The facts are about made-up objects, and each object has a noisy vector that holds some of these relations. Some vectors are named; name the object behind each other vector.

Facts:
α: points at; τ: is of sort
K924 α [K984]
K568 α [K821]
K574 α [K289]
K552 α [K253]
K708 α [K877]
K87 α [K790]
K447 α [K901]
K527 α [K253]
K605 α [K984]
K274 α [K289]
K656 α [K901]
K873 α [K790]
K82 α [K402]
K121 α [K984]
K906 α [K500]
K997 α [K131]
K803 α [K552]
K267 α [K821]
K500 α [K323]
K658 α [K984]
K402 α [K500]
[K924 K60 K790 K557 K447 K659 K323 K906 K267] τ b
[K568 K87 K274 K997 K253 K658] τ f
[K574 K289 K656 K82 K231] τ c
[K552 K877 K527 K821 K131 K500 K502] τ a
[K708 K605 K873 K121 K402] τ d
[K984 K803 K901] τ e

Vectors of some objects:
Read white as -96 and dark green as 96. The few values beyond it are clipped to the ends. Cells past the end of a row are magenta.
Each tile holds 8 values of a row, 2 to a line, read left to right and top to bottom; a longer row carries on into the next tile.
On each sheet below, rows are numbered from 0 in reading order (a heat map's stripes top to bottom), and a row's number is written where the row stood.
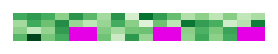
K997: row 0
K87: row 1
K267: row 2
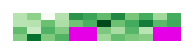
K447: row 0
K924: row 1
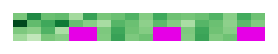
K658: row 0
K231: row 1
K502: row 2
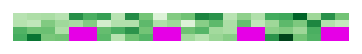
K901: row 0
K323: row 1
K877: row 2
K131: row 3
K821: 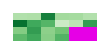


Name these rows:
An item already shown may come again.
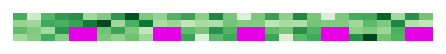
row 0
K803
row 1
K984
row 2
K402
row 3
K402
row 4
K131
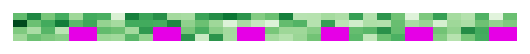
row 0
K924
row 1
K552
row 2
K790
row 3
K708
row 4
K500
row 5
K906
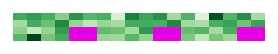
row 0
K997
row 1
K552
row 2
K253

